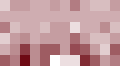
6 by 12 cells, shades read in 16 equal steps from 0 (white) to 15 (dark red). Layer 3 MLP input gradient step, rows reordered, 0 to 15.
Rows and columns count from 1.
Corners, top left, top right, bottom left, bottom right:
3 6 10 8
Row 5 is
5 7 12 7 10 10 6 11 10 6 3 10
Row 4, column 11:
4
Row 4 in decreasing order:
9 7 6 6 6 6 6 6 5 4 4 3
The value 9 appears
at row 4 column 8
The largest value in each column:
10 8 15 7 10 10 6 11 13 10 7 10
